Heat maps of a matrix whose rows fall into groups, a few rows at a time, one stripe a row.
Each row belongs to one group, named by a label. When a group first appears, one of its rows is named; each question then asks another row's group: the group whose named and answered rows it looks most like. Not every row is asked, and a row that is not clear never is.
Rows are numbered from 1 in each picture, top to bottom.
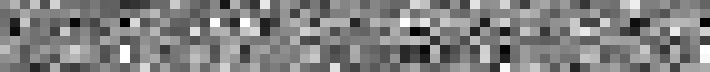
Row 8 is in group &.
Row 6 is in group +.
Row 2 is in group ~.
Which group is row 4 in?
+
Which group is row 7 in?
+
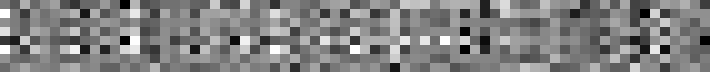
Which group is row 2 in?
&
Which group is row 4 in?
&
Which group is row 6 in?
&
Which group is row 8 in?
~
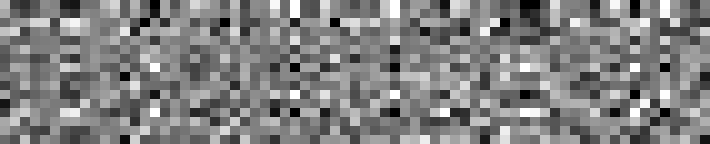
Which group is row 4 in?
+
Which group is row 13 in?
~
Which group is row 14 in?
+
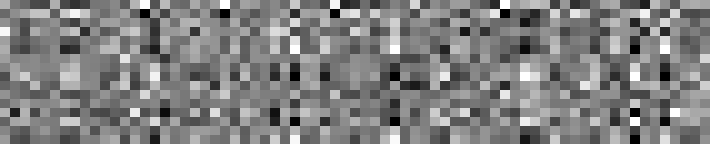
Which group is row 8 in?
~
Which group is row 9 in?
~
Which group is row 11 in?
&
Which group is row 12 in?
~
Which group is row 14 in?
~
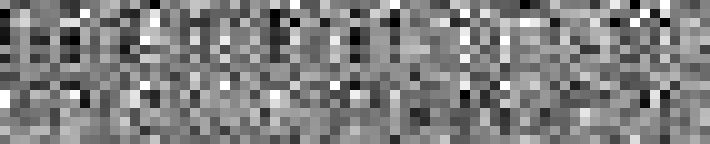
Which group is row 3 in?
~
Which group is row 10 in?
&
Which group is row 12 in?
&
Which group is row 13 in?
+
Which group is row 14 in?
+
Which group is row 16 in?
~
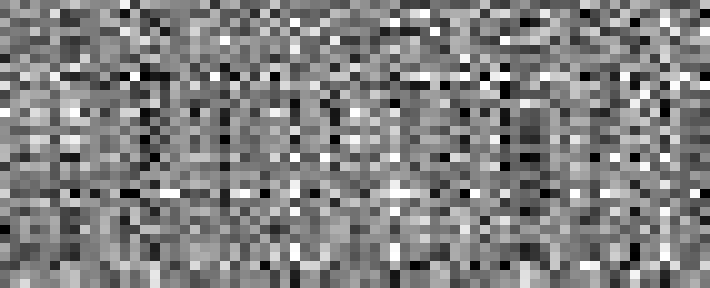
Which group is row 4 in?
+
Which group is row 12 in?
~
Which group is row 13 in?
&
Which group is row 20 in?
+
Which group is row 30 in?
+
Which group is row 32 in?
~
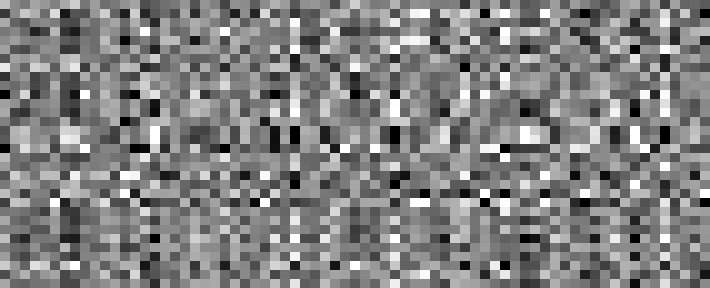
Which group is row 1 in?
&
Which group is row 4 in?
&
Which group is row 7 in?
~
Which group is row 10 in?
&
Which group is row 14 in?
+
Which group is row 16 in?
~
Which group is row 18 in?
&
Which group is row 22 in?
+
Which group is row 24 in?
&
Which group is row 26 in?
&
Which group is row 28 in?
+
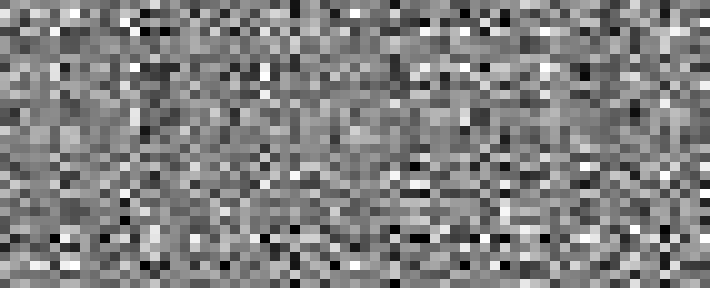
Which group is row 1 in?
~
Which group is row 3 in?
+
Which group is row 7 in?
~
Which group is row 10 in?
+
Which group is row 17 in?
+
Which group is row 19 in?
+
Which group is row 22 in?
+
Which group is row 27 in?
+
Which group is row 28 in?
&
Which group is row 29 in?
~
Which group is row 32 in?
~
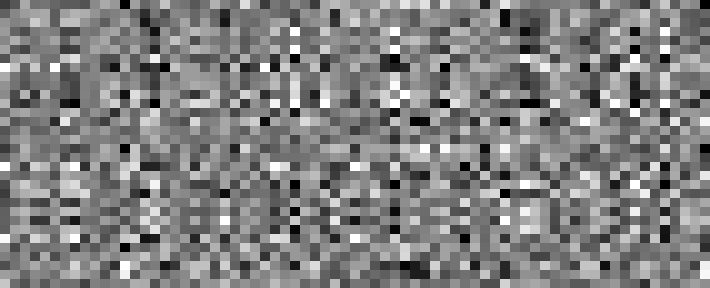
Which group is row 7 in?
~
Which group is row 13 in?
~
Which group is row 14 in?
+
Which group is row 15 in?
&
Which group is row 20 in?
+
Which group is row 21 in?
~
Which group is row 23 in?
&
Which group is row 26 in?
~
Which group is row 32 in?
&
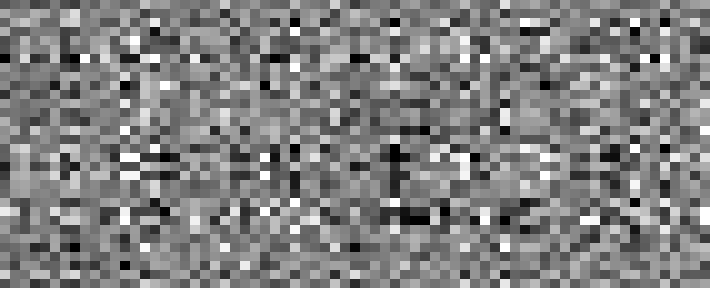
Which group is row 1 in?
&
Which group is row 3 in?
~
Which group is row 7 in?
&
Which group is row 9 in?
+
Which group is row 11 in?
&
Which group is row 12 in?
+
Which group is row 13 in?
&
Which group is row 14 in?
&
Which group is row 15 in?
+
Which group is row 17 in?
~
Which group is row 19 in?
&
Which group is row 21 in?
~
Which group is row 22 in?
~
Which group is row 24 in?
+
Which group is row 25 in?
+
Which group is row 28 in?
&
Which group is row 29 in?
+
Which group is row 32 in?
&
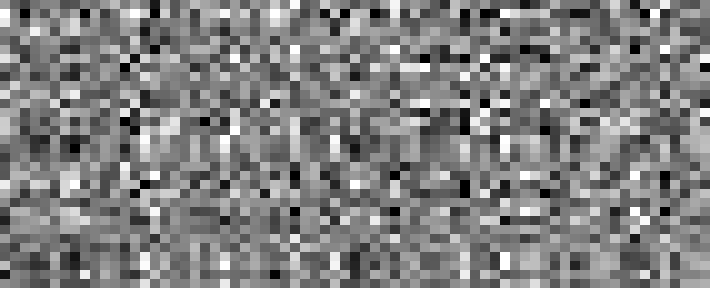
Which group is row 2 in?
&
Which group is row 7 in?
+
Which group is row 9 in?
&
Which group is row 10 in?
~
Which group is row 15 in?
+
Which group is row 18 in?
&
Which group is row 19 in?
+
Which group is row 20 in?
~
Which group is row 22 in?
+
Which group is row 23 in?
&
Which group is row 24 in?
~
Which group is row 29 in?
&
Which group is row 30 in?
&
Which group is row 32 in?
&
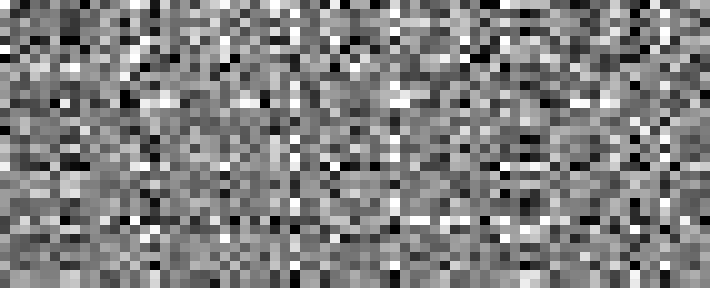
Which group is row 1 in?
&
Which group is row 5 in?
&
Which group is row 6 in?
&
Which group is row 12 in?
+
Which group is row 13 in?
&
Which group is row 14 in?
~
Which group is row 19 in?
&
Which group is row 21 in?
~
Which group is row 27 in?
&
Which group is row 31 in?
~
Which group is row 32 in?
~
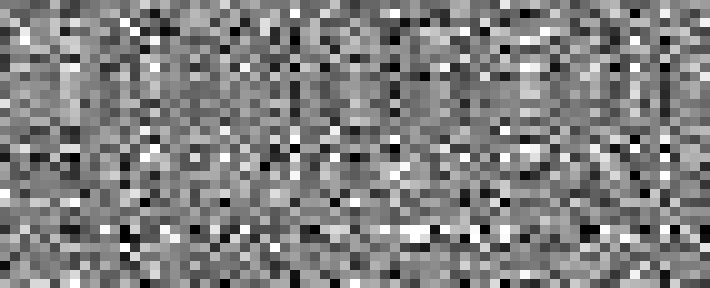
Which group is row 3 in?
+
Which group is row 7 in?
&
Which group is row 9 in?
+
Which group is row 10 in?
~
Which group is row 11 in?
~
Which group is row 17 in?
~
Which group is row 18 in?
&
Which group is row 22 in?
&
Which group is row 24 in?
&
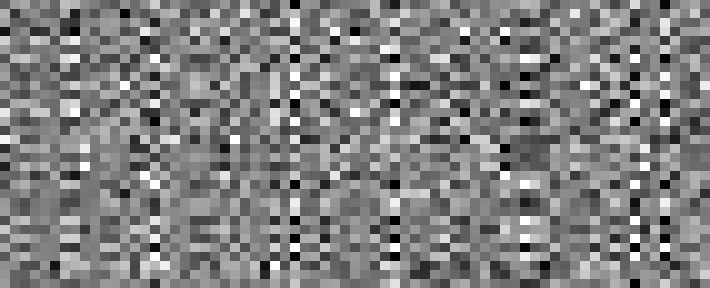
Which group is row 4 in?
&
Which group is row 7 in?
~
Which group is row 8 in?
+
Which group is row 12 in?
~
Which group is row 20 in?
&
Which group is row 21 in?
~
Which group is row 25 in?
~
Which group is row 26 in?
&
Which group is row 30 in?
+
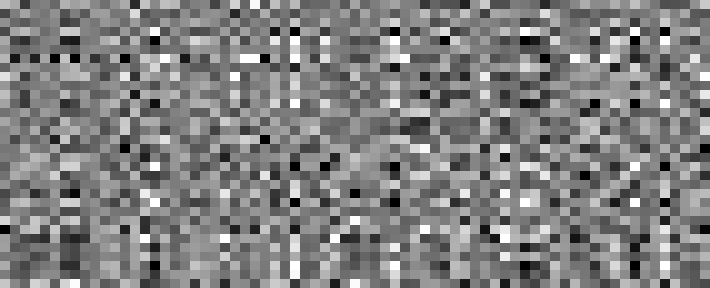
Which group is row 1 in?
+
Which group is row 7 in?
+
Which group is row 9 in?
+
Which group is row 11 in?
+
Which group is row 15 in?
+
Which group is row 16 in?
+
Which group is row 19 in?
~
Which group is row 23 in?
~
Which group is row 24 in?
&
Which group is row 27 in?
&
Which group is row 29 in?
&
